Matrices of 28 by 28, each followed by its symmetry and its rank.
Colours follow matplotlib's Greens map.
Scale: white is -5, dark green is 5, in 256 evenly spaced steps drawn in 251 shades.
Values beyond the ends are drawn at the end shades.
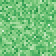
neither, full rank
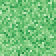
neither, full rank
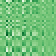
neither, rank two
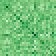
symmetric, rank five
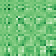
symmetric, rank three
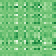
neither, rank two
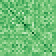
symmetric, rank five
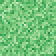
symmetric, full rank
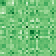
symmetric, rank three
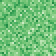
symmetric, full rank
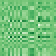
neither, rank two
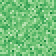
symmetric, full rank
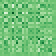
symmetric, rank three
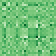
symmetric, rank three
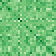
symmetric, rank five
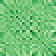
symmetric, rank five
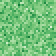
neither, full rank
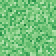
symmetric, full rank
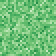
neither, full rank
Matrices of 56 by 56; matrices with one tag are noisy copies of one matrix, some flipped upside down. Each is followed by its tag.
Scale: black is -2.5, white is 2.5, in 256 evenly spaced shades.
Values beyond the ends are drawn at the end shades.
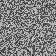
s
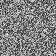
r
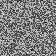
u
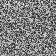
u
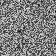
r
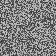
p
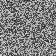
u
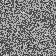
p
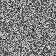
r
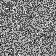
p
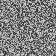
r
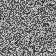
s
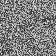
p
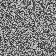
s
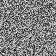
s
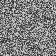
p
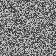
u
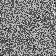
p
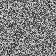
u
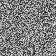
s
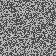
u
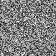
r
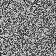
r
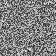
s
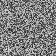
u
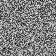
s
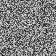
s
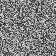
r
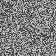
p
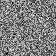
r
